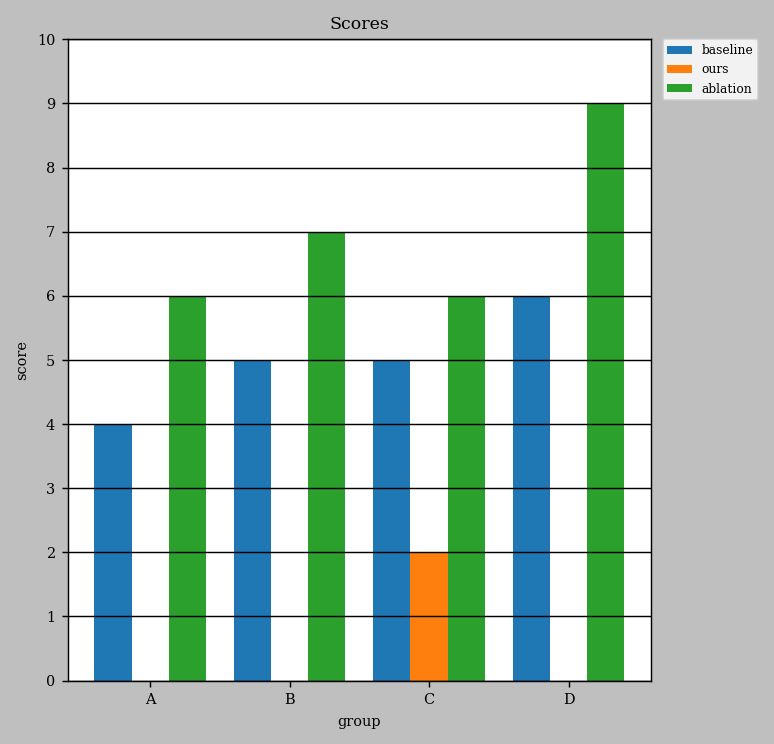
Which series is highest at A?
ablation
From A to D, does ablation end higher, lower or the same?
higher
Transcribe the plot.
Title: Scores
x-axis: group, ticks A B C D
y-axis: score, ticks 0 1 2 3 4 5 6 7 8 9 10
Legend: baseline, ours, ablation
Values:
baseline: 4 5 5 6
ours: 0 0 2 0
ablation: 6 7 6 9
